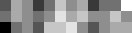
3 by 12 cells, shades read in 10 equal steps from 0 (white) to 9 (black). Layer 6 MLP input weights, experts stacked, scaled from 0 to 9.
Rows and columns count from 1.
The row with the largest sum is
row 1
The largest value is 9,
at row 3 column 1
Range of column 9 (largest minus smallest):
3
